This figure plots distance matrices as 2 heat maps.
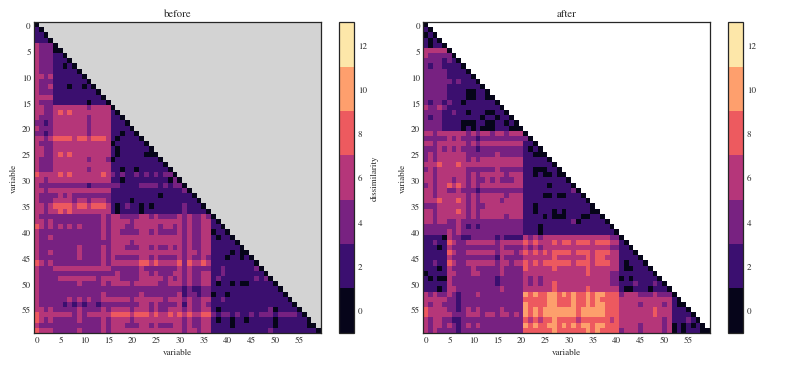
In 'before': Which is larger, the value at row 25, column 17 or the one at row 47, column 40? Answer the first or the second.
the second
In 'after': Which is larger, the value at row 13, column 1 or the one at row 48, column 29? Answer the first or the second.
the second
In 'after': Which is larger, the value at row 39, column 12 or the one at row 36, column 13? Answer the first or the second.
the second
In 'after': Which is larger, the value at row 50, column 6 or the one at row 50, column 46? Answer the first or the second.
the first
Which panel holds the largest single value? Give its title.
after
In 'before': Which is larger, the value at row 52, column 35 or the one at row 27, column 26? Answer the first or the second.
the first
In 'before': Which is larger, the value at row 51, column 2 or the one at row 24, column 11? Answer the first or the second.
the second
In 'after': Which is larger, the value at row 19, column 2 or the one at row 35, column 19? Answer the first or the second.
the second
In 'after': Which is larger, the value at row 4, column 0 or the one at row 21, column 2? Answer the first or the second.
the second
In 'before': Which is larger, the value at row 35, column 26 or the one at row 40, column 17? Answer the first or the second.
the second
